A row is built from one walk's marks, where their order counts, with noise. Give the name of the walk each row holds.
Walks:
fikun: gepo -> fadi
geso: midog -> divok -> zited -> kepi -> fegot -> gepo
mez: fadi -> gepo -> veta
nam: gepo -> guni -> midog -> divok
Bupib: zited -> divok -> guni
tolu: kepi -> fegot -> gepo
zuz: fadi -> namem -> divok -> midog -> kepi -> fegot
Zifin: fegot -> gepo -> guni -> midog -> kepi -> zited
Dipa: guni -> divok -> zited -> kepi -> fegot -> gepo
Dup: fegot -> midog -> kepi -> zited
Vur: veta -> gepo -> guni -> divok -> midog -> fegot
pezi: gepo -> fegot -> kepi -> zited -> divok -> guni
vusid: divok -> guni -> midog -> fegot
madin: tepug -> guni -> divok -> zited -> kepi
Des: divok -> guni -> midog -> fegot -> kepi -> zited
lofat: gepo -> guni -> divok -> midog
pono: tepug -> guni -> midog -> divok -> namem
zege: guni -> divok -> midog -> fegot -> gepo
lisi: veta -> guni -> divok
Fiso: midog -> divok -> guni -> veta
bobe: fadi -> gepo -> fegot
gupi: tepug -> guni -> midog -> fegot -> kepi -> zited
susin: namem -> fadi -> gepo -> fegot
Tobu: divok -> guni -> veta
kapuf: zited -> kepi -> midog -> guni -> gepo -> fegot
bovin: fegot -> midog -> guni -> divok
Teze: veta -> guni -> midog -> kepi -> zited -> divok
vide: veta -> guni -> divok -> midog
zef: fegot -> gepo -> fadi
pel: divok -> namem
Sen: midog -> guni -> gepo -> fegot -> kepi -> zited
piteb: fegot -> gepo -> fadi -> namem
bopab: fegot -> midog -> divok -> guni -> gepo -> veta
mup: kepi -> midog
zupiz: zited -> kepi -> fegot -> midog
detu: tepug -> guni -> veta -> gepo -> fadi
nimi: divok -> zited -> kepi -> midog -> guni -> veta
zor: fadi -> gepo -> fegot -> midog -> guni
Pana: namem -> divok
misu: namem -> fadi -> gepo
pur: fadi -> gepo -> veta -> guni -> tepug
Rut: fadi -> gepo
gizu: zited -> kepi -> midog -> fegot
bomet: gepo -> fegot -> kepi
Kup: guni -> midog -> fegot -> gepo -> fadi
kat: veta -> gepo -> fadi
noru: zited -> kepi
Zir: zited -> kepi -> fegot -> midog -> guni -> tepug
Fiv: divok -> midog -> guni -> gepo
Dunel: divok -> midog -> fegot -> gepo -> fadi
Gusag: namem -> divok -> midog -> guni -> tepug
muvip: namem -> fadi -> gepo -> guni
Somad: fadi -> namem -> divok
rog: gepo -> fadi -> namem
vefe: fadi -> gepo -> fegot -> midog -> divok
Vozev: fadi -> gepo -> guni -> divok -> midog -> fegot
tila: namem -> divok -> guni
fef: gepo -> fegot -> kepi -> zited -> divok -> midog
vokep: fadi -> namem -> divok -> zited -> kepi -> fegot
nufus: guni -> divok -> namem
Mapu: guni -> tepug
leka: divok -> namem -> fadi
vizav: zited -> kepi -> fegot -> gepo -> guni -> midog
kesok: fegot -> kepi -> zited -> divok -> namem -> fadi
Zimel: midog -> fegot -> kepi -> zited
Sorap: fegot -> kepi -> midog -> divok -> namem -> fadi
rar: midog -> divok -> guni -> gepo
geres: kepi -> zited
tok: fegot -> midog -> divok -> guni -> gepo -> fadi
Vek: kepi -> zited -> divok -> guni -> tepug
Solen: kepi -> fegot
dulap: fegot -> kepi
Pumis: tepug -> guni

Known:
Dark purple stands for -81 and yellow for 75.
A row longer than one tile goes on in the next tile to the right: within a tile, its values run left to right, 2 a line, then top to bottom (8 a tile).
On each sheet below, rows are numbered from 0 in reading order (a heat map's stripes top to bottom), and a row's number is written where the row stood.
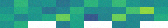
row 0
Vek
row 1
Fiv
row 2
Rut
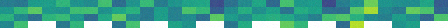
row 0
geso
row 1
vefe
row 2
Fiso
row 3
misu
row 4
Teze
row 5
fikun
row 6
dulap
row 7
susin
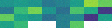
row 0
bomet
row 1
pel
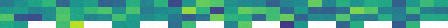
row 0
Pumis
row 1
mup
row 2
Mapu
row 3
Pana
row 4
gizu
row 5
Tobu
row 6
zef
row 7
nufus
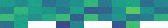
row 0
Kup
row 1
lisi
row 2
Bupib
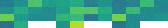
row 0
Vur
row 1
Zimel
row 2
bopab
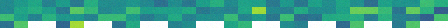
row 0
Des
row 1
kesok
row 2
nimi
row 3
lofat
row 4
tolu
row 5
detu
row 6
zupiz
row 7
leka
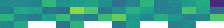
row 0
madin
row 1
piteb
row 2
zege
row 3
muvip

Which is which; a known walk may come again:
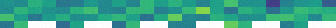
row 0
Vozev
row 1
Dipa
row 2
Dunel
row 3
Rut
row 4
fikun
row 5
kapuf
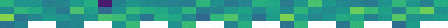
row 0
mez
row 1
muvip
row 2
gupi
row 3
pono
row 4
rar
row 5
Vur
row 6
Zir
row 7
bobe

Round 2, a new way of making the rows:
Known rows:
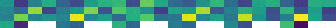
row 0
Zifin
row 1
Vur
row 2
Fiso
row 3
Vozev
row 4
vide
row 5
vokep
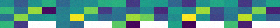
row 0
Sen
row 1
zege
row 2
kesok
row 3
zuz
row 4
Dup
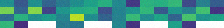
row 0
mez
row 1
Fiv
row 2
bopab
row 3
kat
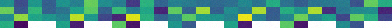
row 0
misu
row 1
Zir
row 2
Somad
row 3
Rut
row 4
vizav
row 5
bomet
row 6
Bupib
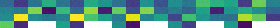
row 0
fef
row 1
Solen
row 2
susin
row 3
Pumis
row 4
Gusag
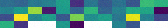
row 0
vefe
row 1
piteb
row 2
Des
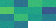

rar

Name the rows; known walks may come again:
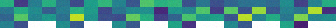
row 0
tok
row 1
vide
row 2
Bupib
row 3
kat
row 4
bobe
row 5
Zifin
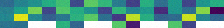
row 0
zege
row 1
Fiso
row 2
Somad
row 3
Zimel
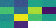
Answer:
Solen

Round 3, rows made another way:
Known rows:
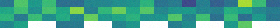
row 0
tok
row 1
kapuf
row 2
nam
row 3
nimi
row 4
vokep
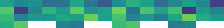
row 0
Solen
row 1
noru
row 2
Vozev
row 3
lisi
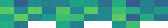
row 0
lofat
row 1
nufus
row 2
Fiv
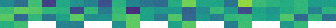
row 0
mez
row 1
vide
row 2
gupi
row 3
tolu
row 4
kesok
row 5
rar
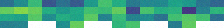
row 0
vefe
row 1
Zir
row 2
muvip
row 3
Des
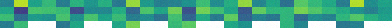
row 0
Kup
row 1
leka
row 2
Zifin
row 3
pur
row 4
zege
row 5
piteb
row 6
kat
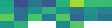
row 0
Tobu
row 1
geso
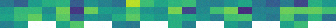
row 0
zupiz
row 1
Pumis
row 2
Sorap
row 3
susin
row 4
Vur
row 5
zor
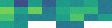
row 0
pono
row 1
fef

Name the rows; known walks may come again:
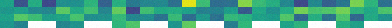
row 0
mup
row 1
nam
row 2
muvip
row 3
vokep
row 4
kesok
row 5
bopab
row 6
bobe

